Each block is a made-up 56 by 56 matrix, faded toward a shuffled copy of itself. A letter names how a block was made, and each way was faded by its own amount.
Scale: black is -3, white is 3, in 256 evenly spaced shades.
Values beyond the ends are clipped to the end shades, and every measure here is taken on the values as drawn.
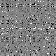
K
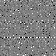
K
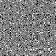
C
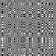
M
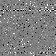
K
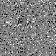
C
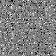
C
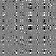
M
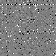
K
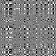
M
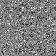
C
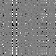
M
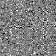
C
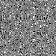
C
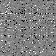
K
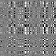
M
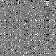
K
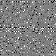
K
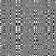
M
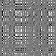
M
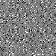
C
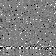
K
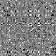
K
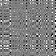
M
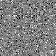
C
